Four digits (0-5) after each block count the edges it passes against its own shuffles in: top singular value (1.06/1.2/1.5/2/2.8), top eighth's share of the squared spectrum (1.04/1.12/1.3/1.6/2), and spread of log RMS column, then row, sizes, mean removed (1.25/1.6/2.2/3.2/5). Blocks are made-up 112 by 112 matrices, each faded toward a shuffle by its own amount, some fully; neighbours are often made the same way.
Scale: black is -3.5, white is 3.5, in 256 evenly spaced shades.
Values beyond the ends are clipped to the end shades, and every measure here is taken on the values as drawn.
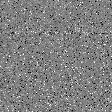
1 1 0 1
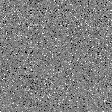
3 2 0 0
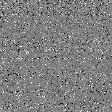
1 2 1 2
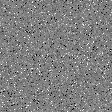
0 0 0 0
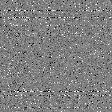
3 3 1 3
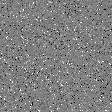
0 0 0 0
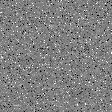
0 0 0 0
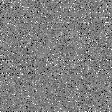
1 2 1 2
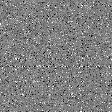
2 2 1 2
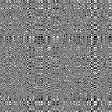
5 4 4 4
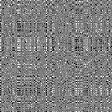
5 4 3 3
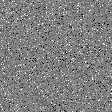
0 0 0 0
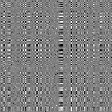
5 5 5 4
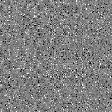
4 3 2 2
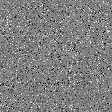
3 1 0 0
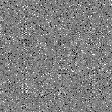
4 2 1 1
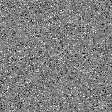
3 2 0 0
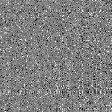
4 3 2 1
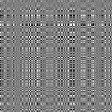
5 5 5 5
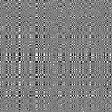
5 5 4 4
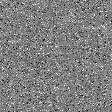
2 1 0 0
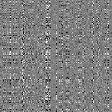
5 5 4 3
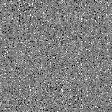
3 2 1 1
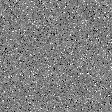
1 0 0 0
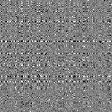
5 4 3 3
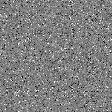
3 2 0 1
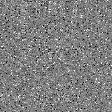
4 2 1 1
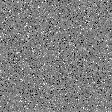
2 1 0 0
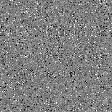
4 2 0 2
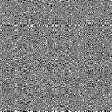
5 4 2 3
